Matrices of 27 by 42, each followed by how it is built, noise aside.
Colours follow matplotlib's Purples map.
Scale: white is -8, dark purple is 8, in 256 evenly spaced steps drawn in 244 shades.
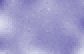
smooth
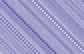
Toeplitz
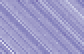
Toeplitz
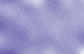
smooth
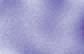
smooth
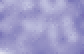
smooth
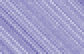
Toeplitz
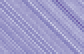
Toeplitz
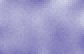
smooth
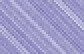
Toeplitz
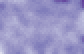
smooth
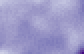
smooth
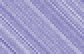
Toeplitz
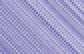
Toeplitz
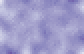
smooth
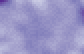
smooth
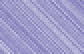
Toeplitz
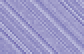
Toeplitz
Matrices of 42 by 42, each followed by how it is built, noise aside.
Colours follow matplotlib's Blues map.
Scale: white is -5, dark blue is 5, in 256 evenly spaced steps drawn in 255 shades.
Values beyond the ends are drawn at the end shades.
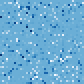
sparse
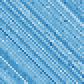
Toeplitz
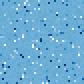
sparse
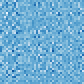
low rank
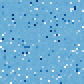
sparse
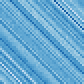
Toeplitz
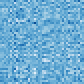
low rank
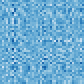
low rank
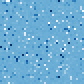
sparse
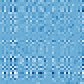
low rank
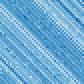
Toeplitz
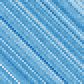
Toeplitz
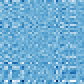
low rank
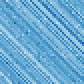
Toeplitz
